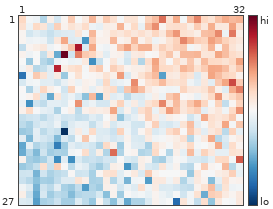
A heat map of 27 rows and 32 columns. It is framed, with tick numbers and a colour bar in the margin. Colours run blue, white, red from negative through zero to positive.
The texture is fine-grained noise. The field climbs toward the top right. The ninth with the lowest average is the bottom left. No single row or column stands out from its neighbours. Neither half mirrors the other. There are no regular stripes.
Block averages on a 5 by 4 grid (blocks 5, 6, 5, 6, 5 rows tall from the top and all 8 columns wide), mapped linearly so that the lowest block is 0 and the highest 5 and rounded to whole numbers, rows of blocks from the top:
3455 | 2345 | 1234 | 0223 | 0123
